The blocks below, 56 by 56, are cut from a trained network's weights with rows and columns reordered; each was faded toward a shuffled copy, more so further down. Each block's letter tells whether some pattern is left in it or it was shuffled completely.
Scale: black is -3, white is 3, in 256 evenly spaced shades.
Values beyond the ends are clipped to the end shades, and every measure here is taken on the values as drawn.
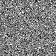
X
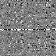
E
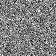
X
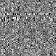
E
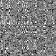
E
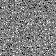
X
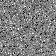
X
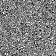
X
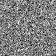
X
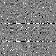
E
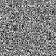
E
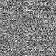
E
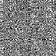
E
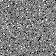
X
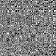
E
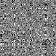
E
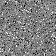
X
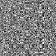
E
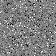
X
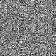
E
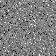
X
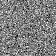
X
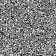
X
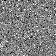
X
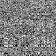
E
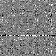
E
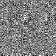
E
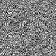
E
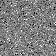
X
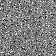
X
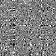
E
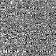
E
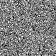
X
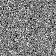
X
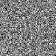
E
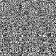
E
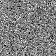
X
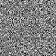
E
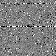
E
